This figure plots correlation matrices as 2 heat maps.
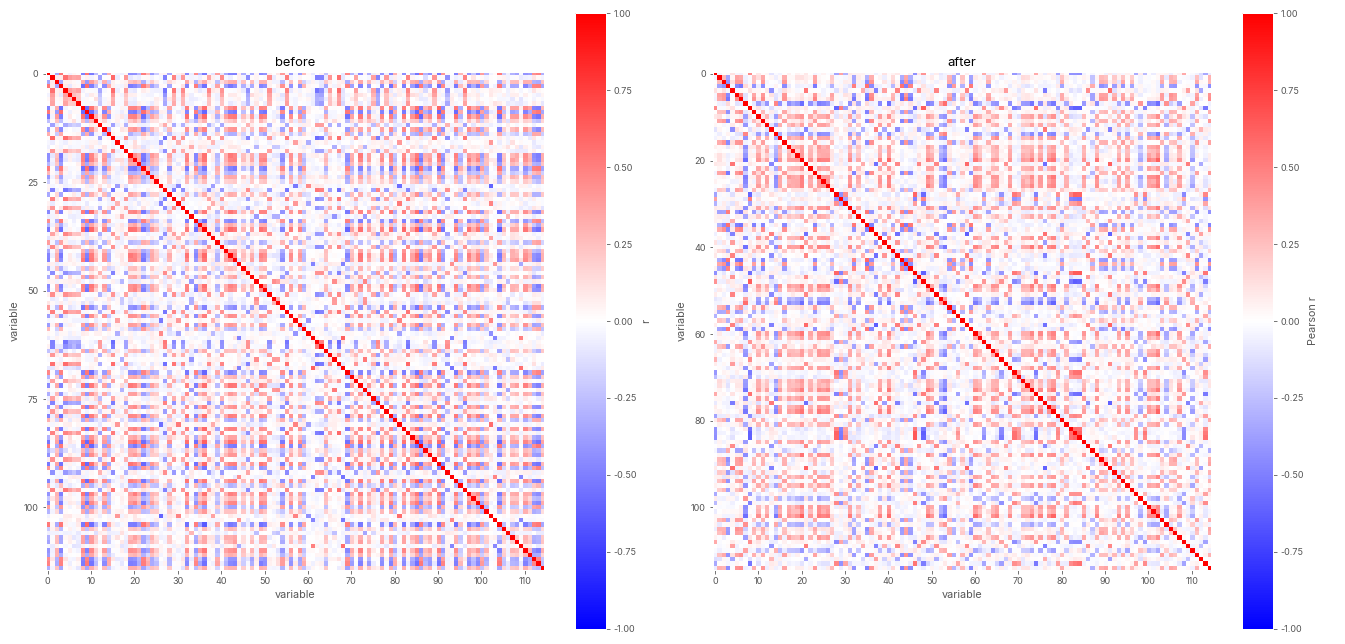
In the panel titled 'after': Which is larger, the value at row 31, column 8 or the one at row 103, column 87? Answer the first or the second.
the first
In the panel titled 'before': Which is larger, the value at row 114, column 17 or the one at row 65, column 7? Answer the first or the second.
the second
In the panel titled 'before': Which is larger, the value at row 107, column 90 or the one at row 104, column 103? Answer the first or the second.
the first
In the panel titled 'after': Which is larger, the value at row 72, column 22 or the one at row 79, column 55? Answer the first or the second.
the first
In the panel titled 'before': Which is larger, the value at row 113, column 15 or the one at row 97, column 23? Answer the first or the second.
the first
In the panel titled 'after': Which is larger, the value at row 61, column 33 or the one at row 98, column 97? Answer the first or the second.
the first
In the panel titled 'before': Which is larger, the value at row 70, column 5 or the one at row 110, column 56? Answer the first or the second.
the second
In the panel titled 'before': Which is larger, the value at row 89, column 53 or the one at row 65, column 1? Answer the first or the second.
the second
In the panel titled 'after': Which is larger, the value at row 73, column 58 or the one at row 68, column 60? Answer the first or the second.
the second
